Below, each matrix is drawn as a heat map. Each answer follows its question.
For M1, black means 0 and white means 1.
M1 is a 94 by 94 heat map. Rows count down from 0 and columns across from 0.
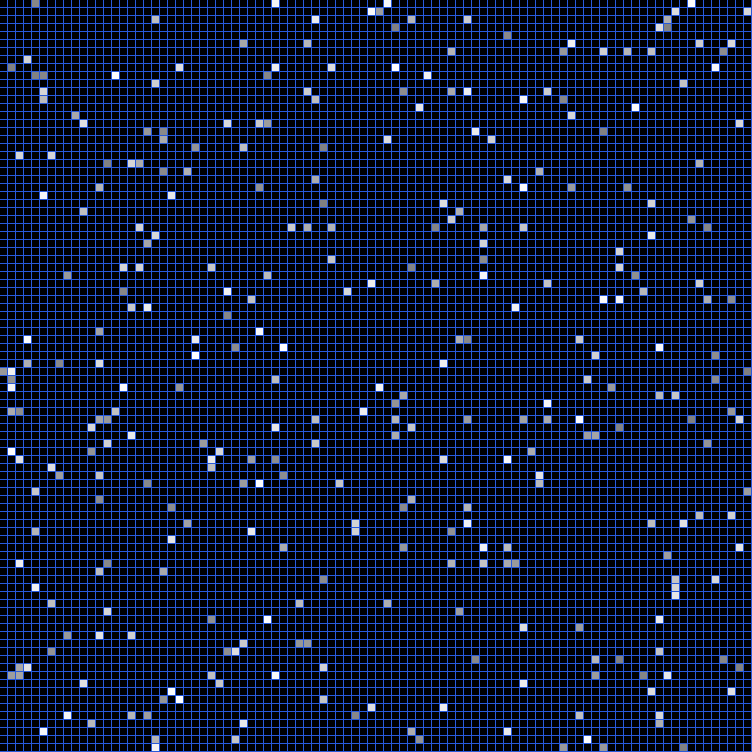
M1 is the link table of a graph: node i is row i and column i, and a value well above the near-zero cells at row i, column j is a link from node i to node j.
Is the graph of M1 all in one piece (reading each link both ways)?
yes
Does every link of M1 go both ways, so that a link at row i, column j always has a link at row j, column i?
no
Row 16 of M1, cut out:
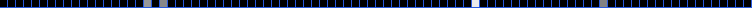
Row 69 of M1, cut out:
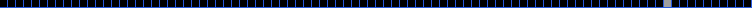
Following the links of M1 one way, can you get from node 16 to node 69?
no
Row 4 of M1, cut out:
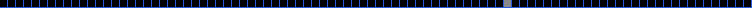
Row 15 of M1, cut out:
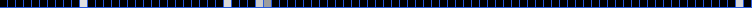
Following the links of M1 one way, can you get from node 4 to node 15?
yes
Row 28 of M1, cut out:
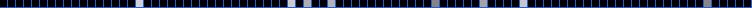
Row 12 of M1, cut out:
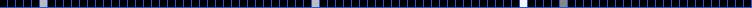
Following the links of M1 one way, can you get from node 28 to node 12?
yes
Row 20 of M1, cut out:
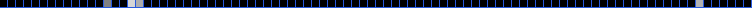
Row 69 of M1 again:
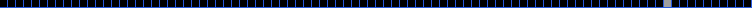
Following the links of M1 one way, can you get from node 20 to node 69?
no
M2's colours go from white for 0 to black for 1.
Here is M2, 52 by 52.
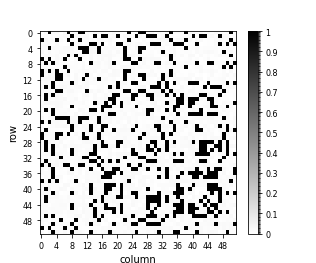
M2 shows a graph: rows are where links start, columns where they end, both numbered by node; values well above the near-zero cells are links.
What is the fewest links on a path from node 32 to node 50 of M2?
3
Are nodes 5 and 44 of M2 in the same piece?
no
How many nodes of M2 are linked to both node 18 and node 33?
3
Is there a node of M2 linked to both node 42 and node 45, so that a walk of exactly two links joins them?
yes
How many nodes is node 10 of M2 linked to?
7
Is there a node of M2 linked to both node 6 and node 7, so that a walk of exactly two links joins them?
yes
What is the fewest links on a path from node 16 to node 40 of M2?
2
